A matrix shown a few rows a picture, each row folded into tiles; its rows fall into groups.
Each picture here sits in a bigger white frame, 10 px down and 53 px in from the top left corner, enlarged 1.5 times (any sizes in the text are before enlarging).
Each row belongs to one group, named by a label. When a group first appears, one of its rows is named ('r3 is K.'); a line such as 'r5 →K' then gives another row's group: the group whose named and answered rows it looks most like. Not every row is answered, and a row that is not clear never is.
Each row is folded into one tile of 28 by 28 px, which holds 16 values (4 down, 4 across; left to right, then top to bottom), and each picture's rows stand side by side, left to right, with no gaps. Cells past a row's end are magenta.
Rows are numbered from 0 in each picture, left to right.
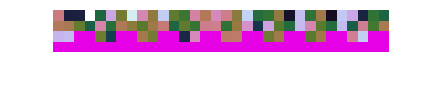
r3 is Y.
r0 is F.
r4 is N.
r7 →F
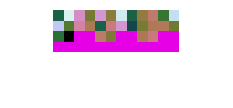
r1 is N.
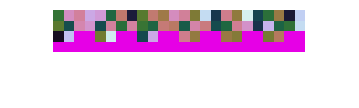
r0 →Y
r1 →F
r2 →Y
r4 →N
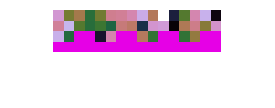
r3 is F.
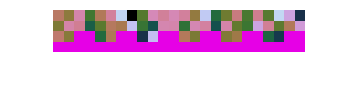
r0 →N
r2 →Y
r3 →N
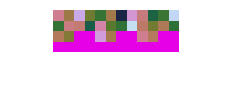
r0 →N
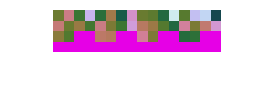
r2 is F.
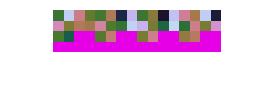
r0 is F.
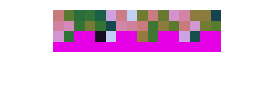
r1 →Y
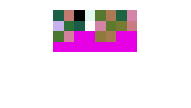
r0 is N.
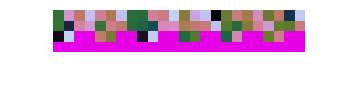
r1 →N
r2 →Y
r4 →Y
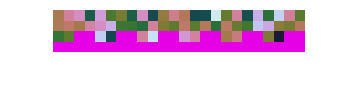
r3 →F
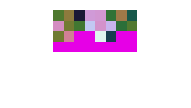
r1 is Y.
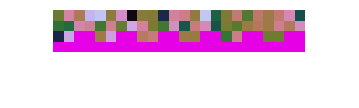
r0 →Y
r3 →N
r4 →Y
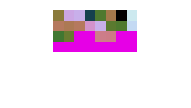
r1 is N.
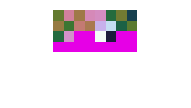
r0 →Y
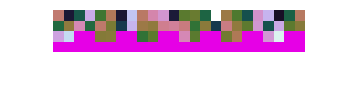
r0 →F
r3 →F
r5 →F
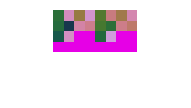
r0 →Y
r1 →Y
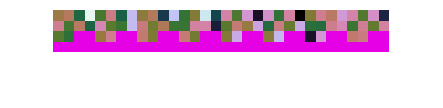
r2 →F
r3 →N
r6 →Y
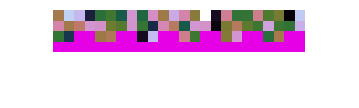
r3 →N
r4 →F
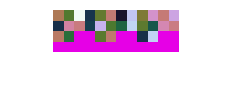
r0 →N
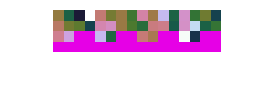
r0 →F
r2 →N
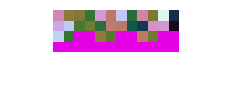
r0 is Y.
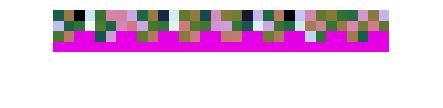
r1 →Y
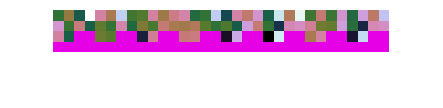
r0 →F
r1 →N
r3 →F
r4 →Y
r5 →Y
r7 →Y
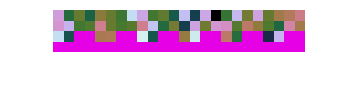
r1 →F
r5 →Y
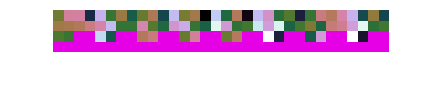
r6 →Y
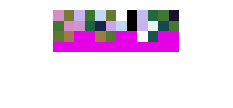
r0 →N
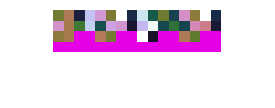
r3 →N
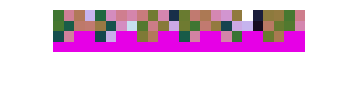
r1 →Y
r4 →N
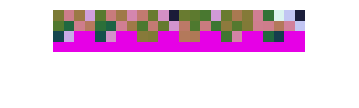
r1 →Y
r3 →F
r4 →Y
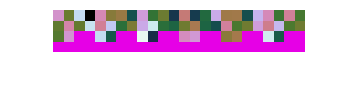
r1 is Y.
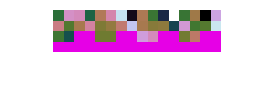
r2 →F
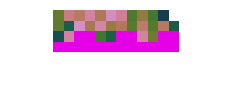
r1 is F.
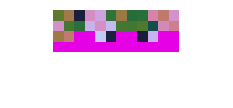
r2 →Y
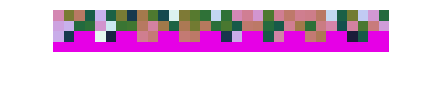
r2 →F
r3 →F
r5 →Y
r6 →N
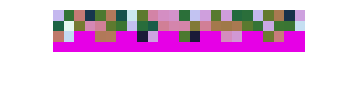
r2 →Y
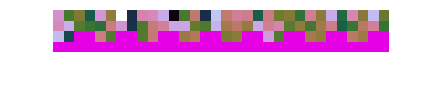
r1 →N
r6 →N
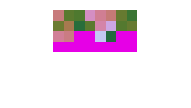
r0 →F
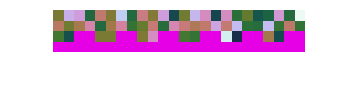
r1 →N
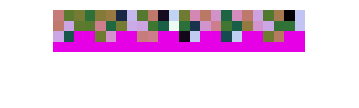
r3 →Y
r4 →Y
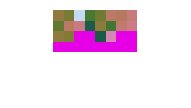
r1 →Y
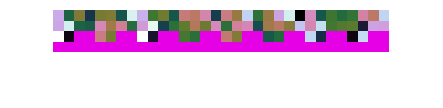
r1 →F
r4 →N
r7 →Y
